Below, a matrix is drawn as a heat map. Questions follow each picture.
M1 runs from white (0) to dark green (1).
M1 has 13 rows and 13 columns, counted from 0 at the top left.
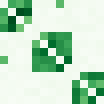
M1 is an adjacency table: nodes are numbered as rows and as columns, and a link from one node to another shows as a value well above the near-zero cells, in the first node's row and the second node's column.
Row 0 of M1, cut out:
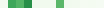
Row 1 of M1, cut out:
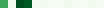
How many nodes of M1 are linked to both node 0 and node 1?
2
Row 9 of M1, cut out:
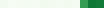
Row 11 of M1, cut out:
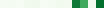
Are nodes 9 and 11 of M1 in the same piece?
yes
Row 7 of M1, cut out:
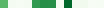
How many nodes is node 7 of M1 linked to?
5
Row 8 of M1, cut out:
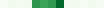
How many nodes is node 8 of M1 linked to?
4
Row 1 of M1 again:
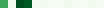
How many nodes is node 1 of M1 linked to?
3
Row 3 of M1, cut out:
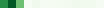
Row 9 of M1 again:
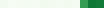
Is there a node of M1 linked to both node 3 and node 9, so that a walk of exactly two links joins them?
no
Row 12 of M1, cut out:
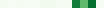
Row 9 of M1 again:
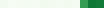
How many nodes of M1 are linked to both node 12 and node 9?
2
